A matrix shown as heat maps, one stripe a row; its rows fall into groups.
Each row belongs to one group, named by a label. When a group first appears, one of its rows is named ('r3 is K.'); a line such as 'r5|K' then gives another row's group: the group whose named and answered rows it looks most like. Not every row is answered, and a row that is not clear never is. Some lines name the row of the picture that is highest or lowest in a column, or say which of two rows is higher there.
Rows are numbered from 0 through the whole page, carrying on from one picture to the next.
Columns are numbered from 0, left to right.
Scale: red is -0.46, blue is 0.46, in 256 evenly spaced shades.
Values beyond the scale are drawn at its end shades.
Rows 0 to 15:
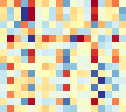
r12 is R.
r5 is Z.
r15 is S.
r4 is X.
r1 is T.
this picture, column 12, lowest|5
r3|R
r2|T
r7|T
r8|T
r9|S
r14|T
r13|S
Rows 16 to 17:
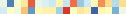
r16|X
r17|R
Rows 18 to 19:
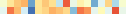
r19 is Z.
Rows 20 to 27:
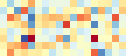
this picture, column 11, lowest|22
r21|R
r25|T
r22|Z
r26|R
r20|X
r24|X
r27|S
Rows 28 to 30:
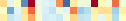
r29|X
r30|X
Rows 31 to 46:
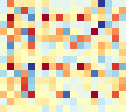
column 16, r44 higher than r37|No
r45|S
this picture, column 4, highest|40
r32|R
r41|R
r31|S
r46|X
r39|S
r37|X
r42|R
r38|X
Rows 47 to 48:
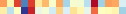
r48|T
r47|T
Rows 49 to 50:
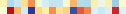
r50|Z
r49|X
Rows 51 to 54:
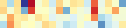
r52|T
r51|T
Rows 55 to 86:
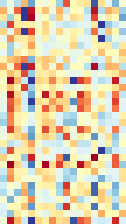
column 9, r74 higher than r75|No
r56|T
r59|T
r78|Z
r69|Z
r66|Z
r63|R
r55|R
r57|T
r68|Z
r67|R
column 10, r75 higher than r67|No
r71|S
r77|T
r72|S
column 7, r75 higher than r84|Yes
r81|R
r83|X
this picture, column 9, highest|77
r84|R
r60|S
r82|R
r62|X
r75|X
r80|S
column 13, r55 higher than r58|Yes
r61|X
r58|S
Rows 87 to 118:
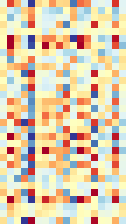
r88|X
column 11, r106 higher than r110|No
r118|T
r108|Z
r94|S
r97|T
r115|Z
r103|Z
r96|R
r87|Z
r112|R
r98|X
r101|Z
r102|R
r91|X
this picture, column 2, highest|112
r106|Z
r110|Z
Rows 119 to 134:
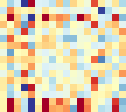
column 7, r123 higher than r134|Yes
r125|R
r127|S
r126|X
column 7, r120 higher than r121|Yes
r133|Z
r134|Z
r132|X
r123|R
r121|Z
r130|S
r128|X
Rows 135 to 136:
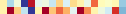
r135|T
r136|Z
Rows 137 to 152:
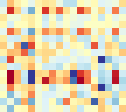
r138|Z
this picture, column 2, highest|151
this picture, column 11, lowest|148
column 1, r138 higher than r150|No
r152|X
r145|S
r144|R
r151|R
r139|X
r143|T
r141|Z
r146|X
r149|S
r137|S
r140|X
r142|X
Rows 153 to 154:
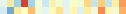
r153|R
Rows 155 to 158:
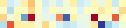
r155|X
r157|T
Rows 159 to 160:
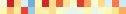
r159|Z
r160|R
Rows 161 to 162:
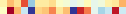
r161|R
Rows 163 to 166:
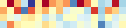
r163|Z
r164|T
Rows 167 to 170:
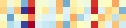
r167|T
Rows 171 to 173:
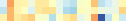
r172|S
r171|S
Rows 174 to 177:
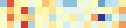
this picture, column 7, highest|176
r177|R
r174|S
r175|R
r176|S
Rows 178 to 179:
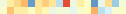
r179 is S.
